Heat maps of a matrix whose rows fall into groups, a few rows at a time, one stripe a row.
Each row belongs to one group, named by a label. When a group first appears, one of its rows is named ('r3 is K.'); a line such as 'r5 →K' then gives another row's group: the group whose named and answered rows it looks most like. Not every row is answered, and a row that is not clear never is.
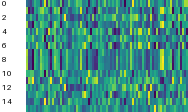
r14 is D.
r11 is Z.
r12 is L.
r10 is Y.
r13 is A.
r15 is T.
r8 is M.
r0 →D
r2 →L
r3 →M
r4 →A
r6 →A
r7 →M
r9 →M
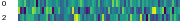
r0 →Y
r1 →M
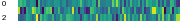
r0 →Y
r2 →D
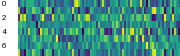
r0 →A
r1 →M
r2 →Z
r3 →Y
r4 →A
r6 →T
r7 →M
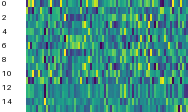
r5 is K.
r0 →Z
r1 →M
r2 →L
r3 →A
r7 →L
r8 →Y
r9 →A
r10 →Z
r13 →Y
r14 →D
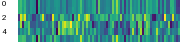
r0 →Y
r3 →K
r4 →K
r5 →Y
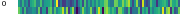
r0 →L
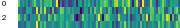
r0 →L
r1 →D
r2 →T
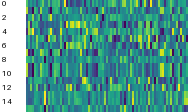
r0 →L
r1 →M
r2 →Z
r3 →K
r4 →Z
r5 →A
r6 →K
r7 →M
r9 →M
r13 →D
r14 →D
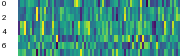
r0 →A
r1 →D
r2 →D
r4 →Z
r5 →L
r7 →Y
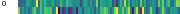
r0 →D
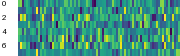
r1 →D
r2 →Z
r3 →K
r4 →T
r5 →T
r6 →Z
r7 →D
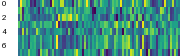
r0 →Z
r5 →L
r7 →A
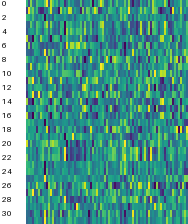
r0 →K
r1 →Z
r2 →Y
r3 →K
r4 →K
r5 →M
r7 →D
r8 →T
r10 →T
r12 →A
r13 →Z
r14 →M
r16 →M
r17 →Y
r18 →T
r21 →L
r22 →L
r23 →Y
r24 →Y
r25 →D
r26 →A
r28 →L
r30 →D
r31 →D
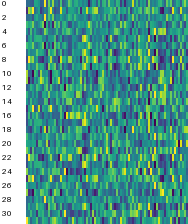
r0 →D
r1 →Z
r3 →Y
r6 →Y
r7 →A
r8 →Z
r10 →M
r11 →M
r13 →T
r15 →Z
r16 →K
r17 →A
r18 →D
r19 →T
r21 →T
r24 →L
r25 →Z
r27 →M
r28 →D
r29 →A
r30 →L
